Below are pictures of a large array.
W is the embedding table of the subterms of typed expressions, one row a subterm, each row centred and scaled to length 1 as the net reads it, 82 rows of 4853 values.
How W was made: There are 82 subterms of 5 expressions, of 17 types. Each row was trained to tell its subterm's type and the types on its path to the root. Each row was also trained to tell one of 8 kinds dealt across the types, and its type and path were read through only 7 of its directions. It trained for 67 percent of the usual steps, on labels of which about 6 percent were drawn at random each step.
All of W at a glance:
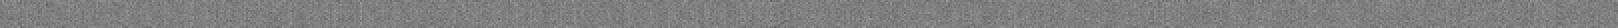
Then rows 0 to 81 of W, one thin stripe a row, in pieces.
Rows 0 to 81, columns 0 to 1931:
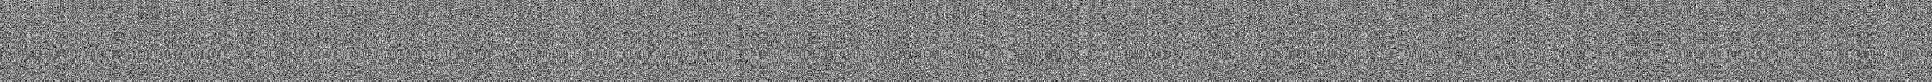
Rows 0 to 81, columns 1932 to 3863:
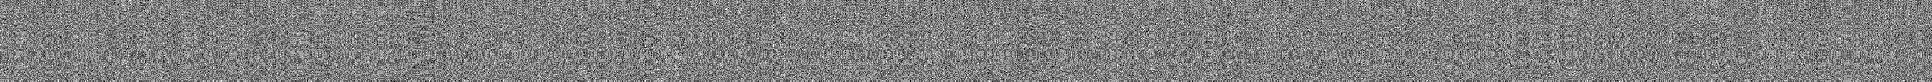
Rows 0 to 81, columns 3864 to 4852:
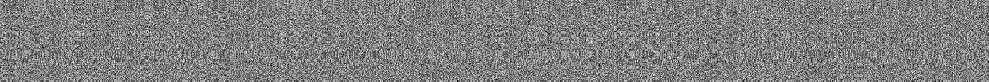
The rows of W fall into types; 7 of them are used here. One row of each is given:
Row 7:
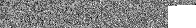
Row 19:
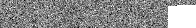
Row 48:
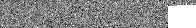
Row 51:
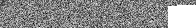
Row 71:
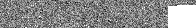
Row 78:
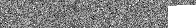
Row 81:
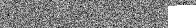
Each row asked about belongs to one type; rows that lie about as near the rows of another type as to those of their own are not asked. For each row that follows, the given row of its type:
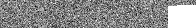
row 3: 19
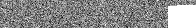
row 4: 81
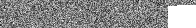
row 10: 7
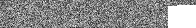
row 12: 51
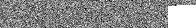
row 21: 7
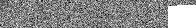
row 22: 51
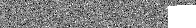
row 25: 81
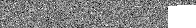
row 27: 48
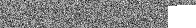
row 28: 7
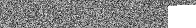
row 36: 81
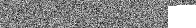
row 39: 71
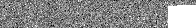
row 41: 48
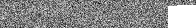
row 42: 48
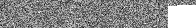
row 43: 51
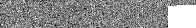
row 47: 78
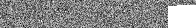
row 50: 7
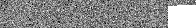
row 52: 51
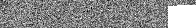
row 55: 51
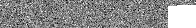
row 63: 81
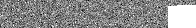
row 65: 48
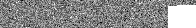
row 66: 71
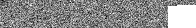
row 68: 51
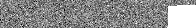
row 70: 19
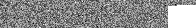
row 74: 7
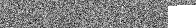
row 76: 81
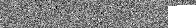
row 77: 71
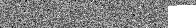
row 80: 81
